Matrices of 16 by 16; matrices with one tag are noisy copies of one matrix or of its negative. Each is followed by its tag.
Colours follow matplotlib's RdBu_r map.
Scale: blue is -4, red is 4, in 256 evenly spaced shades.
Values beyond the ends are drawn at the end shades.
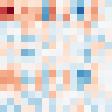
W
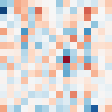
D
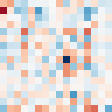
D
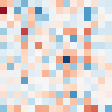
D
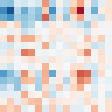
W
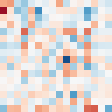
D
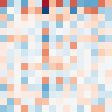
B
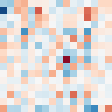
D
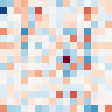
D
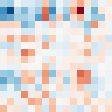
W
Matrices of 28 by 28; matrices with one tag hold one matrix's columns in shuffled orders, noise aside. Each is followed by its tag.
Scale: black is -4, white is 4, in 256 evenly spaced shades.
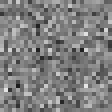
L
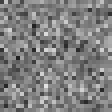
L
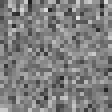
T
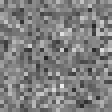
L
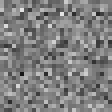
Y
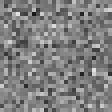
Y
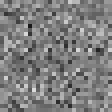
L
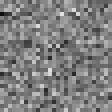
Y
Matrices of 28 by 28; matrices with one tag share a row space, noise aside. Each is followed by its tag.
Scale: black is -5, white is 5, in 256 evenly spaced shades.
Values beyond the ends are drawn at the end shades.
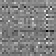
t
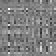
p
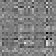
t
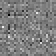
p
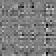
t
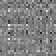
p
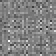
p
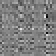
t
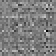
t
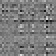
t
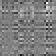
t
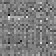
p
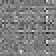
t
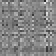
t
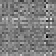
t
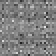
t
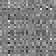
p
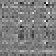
t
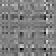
t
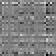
t
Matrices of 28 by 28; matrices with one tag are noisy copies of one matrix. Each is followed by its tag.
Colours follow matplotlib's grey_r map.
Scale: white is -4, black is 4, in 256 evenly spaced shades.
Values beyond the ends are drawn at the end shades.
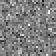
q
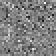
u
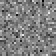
q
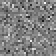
u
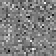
u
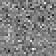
u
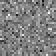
q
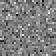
q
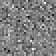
u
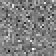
u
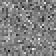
u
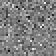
u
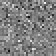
u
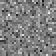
q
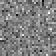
q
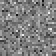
q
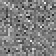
u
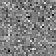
u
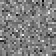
q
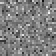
q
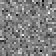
q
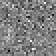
u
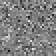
u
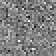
u
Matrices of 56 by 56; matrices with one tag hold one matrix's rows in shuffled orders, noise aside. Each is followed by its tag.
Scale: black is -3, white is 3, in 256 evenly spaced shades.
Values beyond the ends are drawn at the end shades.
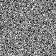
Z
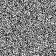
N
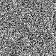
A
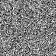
N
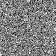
A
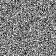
N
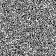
A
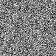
N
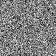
N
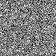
A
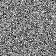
N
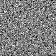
Z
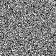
Z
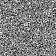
A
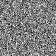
N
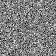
N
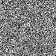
A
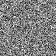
N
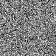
N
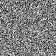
N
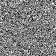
A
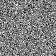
Z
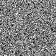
Z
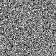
Z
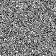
Z
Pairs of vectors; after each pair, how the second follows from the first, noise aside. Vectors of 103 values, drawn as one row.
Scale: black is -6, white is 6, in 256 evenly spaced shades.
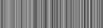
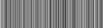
shuffled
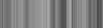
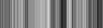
scaled up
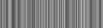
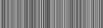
shuffled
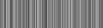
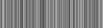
shuffled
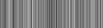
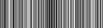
scaled up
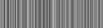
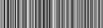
scaled up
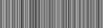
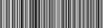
scaled up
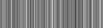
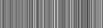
shuffled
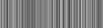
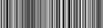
scaled up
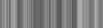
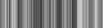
scaled up
